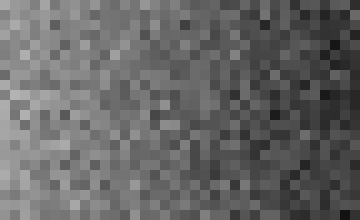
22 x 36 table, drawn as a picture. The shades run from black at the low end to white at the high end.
The field climbs toward the left. No row or column stands out. The grain is fine, like static. No regular stripes run through it.
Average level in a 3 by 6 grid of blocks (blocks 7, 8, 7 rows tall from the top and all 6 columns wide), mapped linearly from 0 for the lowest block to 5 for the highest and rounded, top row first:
5 4 3 2 1 0
5 4 3 2 1 0
5 4 3 2 1 0
